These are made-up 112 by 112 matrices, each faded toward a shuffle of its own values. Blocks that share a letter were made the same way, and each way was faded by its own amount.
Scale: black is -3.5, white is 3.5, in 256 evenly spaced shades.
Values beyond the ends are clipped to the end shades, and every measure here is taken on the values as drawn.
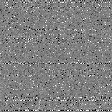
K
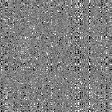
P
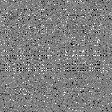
K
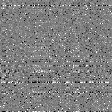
K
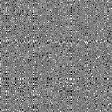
P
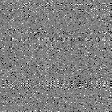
K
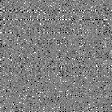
K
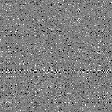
K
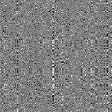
P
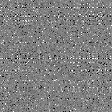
K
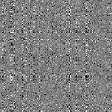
P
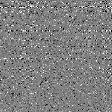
K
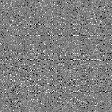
K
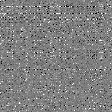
K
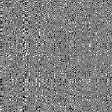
P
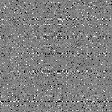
K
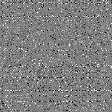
K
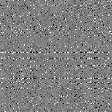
K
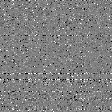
K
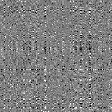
P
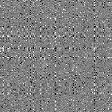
P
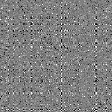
P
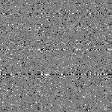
K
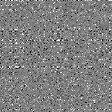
K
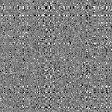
P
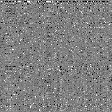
K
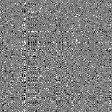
P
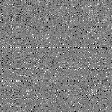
K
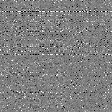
K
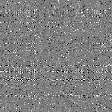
K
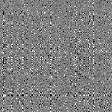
P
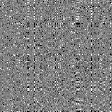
P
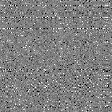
K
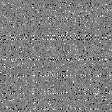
K
